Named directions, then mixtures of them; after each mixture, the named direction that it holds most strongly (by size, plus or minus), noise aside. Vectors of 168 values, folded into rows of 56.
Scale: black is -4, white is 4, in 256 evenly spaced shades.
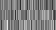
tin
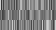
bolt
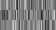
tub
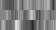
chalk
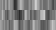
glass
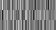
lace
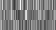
tin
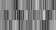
glass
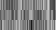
chalk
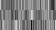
chalk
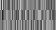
lace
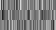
bolt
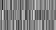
lace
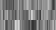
chalk
